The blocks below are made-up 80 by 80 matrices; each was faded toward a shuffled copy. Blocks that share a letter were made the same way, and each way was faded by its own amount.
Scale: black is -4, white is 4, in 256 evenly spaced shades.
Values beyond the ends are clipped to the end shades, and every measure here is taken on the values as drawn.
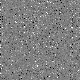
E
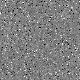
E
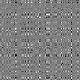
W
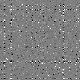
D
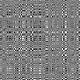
W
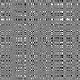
W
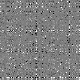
D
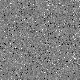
E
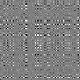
W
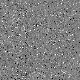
E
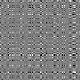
W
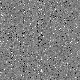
E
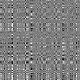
W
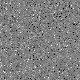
E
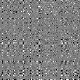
D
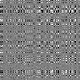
W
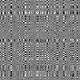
W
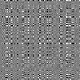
W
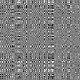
W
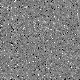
E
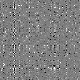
D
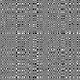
W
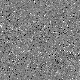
E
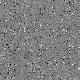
E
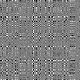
W
